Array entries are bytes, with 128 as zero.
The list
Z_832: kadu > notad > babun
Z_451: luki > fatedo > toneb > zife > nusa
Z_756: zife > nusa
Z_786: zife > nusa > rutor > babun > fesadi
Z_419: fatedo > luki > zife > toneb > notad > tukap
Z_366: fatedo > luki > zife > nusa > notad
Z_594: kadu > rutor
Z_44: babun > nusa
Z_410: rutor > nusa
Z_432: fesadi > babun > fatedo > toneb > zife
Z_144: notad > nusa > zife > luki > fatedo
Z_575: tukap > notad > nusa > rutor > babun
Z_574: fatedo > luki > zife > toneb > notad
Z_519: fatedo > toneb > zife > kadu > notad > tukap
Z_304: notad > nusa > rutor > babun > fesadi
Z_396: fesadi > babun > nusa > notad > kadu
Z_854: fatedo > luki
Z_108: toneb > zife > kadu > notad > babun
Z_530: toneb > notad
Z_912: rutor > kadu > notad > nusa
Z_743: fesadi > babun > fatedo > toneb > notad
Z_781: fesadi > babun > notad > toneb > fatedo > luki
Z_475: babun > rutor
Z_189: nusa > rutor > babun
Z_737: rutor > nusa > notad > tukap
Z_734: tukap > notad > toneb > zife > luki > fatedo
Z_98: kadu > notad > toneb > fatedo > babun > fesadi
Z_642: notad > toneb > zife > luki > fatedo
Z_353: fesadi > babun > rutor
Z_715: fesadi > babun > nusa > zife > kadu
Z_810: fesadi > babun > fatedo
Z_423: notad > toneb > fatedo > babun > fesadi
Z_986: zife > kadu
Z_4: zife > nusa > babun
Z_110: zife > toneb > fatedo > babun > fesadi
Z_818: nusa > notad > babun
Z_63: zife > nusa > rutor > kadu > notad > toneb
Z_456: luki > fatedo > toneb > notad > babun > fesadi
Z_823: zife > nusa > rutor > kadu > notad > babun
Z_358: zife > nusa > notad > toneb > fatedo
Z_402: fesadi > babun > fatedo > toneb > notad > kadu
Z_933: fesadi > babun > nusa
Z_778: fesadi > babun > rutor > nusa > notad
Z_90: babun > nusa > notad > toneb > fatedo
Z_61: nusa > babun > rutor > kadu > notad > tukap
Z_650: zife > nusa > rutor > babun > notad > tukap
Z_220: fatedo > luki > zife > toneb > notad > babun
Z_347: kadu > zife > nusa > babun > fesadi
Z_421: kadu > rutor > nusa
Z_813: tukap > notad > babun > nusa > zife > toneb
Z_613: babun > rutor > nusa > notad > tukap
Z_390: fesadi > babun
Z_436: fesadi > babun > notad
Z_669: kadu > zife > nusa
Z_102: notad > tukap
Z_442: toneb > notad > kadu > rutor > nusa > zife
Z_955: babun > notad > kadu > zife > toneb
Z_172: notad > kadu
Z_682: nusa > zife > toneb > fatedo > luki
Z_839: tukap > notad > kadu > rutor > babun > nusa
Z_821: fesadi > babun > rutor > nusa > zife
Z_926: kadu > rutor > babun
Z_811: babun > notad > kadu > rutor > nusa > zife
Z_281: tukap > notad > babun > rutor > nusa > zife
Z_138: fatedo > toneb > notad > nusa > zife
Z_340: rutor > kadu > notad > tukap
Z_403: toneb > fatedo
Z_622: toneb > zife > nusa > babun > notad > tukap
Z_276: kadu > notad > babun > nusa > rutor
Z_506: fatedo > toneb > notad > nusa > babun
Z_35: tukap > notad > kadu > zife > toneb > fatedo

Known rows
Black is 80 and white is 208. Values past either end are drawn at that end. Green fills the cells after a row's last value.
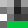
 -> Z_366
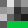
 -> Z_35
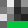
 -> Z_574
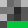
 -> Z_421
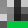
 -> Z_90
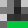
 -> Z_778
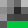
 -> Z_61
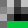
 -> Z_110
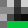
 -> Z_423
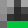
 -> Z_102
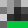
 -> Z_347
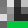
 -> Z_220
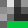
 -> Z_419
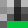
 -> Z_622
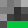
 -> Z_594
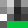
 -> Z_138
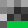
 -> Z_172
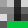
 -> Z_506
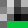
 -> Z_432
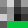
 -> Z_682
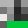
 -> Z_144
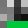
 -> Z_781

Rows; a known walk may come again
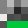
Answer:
Z_63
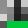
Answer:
Z_90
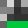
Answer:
Z_530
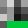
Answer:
Z_682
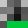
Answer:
Z_410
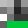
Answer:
Z_366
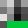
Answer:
Z_451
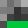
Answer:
Z_594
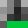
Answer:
Z_737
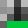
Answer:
Z_622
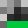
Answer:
Z_347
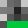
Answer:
Z_276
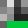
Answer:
Z_734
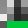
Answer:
Z_358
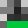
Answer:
Z_778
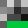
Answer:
Z_402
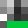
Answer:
Z_138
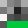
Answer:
Z_811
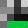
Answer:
Z_423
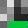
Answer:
Z_642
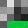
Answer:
Z_35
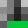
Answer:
Z_613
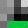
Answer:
Z_810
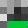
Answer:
Z_715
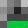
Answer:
Z_61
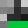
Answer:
Z_436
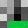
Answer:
Z_4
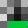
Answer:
Z_821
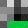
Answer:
Z_403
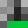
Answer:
Z_650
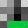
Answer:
Z_44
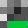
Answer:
Z_912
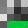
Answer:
Z_108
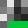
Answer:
Z_574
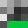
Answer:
Z_669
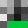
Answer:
Z_756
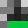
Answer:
Z_304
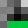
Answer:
Z_353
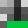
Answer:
Z_818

